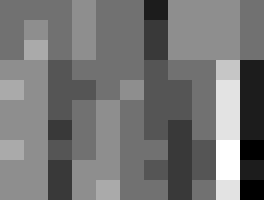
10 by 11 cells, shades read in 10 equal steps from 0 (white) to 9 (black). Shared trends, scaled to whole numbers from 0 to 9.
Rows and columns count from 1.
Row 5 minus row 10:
-1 0 -1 2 2 -1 1 -1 0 0 -1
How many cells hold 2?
1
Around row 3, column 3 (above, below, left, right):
5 6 3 4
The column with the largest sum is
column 11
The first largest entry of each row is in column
7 7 7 11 11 11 11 11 11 11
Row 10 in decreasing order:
9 7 7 5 5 5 4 4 4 3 1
